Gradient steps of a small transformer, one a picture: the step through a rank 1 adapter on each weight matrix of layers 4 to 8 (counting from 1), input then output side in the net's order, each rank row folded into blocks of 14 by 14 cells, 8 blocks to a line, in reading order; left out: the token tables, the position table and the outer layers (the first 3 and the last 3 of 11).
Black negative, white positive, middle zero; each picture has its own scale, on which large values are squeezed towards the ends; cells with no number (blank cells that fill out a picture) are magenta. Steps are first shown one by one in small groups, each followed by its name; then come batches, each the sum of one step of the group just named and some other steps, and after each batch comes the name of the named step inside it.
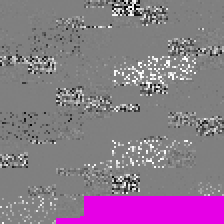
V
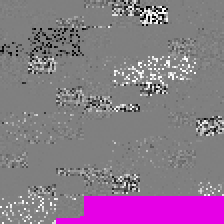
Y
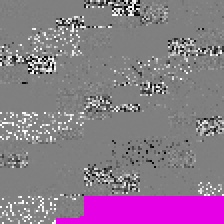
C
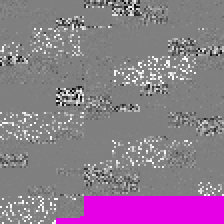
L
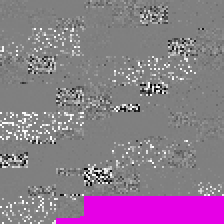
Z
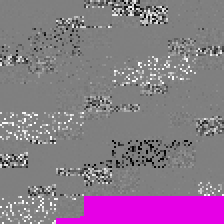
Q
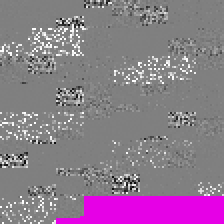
L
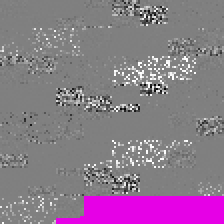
V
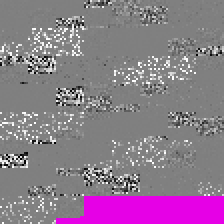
L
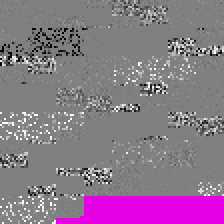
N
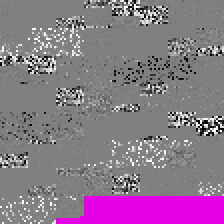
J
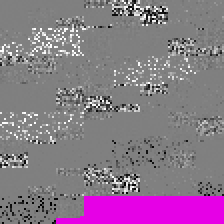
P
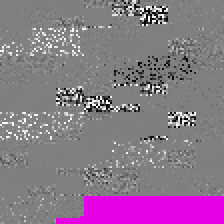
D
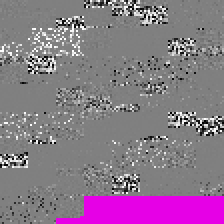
J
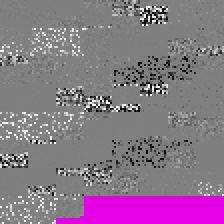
D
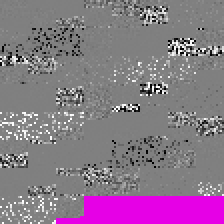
N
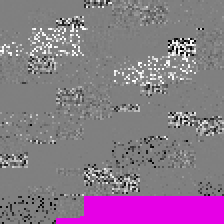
P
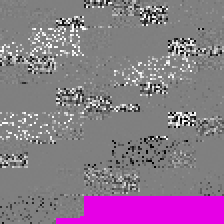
D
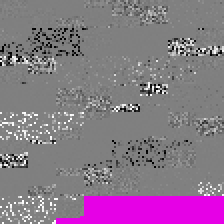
N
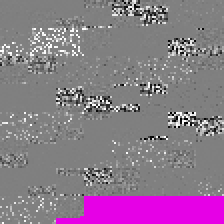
D
